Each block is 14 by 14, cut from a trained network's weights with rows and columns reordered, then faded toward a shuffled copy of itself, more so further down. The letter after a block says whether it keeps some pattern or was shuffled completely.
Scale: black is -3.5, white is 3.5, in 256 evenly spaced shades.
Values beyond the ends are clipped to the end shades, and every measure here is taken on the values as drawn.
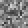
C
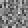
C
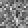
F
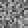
F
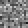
F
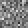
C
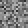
C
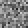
F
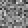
F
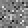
F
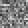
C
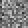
F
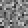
F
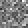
F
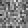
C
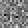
C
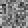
C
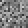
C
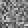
F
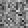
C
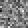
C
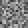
C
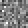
F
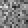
C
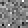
F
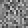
C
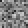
C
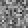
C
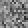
F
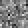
C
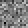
F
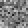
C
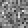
F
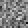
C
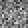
F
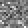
F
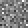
F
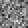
F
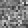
F
